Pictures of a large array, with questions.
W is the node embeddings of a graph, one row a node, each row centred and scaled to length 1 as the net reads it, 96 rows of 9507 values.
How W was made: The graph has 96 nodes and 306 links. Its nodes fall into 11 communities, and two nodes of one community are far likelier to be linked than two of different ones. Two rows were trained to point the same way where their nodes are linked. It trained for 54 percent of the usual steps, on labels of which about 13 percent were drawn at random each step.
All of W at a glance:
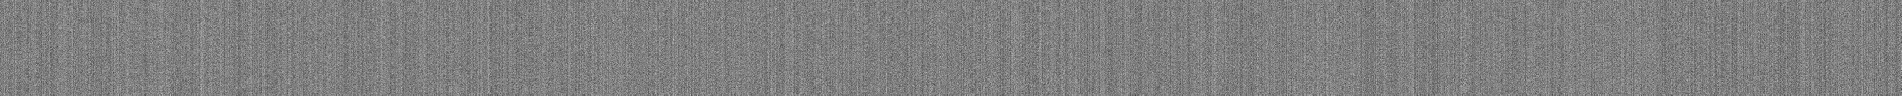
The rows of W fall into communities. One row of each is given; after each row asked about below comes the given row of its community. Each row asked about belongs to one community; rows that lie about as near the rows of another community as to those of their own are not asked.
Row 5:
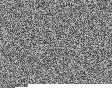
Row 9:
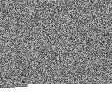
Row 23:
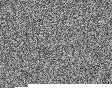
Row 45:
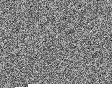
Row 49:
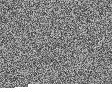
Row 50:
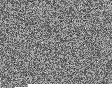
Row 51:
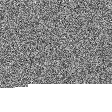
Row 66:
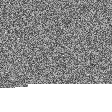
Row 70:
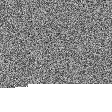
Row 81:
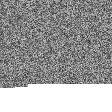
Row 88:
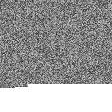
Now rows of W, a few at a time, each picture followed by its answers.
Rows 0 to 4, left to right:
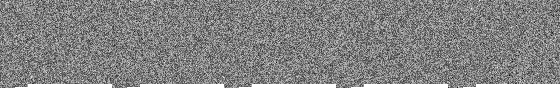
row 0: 23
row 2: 50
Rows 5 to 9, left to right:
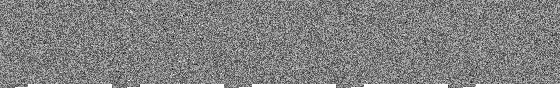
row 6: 70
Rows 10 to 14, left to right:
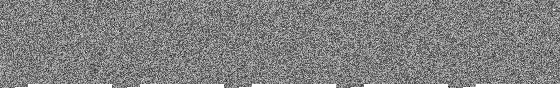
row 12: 9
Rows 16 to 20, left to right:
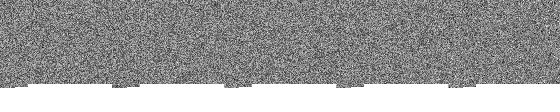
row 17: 66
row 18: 50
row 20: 49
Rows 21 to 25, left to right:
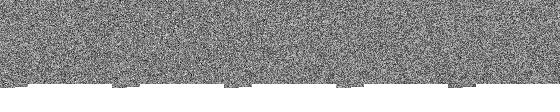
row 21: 70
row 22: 5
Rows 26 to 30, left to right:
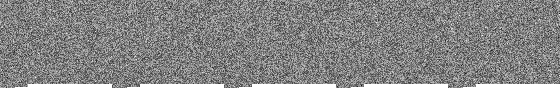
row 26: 50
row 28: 23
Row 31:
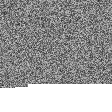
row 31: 88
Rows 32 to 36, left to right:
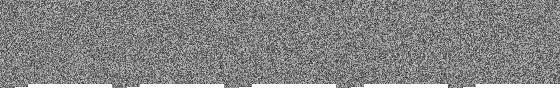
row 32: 49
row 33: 88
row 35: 23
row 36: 88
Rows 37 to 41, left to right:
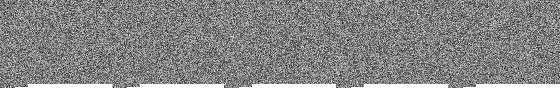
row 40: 9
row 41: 49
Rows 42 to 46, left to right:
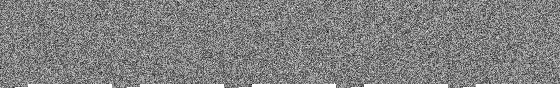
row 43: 50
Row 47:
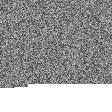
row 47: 50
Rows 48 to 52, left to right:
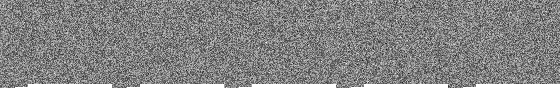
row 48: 5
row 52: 70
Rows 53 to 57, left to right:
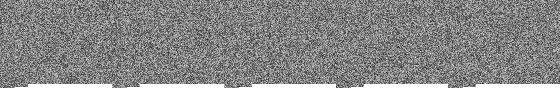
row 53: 66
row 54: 50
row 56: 66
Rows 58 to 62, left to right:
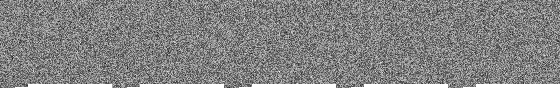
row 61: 23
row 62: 81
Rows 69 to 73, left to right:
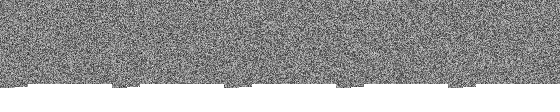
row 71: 51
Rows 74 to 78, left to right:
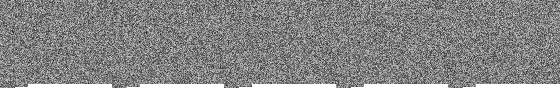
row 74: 5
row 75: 66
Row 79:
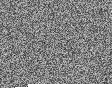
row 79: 45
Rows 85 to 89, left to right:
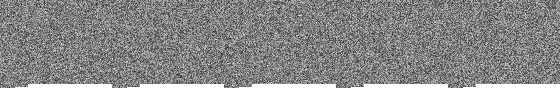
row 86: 88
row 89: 88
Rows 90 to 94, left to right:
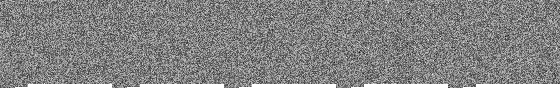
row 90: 9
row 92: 88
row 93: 81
